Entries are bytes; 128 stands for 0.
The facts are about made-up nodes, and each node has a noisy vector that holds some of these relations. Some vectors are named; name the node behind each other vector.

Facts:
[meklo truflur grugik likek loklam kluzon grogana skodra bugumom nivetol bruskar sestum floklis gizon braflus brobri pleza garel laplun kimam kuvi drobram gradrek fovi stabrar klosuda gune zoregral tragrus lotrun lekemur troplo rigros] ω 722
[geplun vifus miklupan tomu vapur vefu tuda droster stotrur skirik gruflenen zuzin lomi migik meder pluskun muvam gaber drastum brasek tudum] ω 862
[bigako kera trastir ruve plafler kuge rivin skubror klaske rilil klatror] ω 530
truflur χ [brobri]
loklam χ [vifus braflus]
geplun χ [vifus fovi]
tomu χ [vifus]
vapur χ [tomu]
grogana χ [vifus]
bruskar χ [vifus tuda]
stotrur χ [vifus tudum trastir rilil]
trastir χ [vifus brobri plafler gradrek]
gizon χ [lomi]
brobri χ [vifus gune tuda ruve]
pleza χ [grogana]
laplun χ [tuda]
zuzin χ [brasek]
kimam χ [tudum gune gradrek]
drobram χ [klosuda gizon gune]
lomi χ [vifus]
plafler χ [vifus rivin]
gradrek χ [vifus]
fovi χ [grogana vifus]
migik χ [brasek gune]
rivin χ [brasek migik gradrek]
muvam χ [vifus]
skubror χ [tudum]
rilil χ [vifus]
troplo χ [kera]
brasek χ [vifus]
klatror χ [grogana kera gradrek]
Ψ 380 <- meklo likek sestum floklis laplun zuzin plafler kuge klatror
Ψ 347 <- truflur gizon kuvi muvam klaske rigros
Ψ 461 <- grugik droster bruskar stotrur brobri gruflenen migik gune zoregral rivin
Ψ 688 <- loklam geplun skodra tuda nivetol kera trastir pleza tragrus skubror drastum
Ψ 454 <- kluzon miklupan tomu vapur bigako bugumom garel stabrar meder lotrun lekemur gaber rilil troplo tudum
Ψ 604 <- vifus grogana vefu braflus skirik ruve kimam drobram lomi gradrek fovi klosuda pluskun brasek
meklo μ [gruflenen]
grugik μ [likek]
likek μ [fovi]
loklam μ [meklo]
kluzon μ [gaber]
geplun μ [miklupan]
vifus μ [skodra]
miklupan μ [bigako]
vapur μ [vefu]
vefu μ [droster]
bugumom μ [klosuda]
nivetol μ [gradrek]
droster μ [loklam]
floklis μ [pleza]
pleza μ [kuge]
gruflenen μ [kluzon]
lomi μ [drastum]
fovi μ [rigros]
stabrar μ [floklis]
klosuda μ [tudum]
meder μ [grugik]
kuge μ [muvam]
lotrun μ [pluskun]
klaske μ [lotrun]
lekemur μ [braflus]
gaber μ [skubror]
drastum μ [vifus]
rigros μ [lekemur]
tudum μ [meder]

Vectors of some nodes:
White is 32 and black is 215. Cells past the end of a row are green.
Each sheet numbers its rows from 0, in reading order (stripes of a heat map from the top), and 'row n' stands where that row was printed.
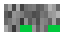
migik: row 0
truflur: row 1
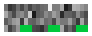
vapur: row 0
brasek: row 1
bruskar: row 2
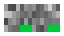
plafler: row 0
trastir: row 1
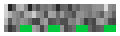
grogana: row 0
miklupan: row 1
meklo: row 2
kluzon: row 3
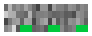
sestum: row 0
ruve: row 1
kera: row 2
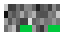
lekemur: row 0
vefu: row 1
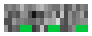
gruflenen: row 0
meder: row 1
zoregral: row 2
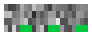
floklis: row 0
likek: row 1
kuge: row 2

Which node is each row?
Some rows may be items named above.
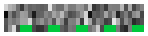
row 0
likek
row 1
brasek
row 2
skirik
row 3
lekemur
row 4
gune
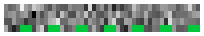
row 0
muvam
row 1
likek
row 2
nivetol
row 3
fovi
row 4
lotrun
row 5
skirik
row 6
trastir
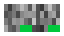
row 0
pleza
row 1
stotrur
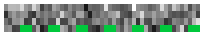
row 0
skubror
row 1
braflus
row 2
miklupan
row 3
brasek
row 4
drastum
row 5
muvam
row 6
grugik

